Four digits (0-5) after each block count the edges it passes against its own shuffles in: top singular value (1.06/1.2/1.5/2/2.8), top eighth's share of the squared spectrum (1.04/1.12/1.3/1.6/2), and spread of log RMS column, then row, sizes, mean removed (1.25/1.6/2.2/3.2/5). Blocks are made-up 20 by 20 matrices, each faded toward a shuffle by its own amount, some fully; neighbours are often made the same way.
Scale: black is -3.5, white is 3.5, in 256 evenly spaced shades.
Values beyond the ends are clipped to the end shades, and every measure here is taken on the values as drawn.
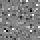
0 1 0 0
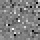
0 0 0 0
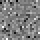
0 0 0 0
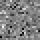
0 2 0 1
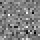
2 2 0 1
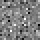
0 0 0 0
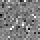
0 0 0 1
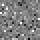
0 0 0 0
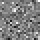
0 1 0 0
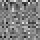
3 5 2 2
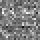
2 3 0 1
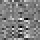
3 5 2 3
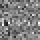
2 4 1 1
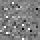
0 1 0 1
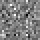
3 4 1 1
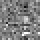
3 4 1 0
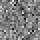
1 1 0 0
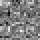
3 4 1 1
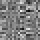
3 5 2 3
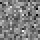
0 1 0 0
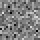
0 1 0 0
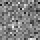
0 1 0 0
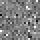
1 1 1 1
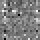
2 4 1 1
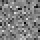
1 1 0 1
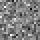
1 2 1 0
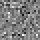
2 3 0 0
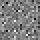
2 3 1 0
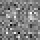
3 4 1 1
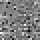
0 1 0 1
